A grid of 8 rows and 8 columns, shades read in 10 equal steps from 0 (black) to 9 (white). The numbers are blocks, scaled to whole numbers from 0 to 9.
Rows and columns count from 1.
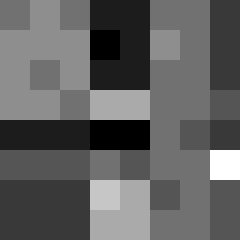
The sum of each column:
27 27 26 25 24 32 31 26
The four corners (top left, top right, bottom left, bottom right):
4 2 2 3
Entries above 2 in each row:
5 5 5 8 2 8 5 5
